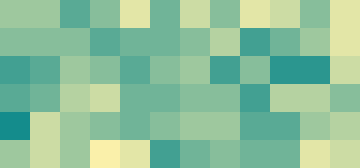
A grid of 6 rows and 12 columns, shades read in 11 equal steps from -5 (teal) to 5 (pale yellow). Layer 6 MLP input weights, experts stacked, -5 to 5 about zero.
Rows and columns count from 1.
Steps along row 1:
same down up up down up down up down down up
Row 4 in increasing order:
-3 -2 -1 -1 -1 0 0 0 2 2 2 3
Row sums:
17 -1 -13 1 -1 15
